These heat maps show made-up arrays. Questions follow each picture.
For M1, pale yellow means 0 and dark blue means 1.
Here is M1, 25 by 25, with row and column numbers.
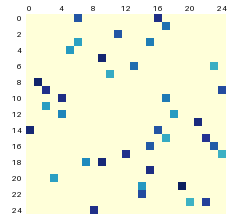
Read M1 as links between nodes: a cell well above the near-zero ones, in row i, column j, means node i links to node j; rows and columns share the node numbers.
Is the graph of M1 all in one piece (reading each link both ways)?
yes
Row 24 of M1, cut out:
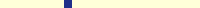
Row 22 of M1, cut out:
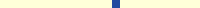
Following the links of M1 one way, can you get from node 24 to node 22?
no
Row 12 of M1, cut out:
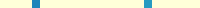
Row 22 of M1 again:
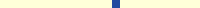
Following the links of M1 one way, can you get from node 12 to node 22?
no
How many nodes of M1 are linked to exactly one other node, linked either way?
1
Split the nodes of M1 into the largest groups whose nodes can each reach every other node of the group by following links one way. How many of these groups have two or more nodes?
3
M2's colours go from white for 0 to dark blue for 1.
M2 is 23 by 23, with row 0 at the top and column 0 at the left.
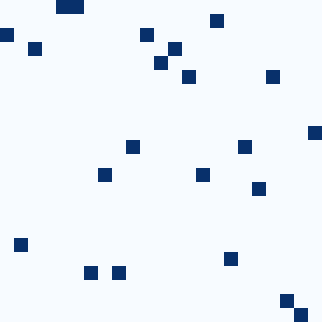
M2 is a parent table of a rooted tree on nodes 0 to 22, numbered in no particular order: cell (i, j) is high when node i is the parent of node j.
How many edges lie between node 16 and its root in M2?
6
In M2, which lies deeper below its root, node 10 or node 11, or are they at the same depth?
node 11
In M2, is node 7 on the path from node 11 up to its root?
no
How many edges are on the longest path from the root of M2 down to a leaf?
6
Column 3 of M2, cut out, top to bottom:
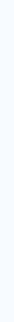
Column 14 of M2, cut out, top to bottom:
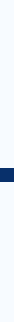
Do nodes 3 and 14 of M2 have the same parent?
no
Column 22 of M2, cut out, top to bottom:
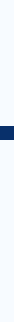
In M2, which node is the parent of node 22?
9
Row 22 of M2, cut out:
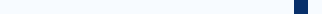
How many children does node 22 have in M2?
1
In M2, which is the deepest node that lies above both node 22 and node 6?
2
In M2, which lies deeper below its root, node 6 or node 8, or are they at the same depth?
the same depth
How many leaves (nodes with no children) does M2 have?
8
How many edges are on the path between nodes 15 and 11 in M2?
7
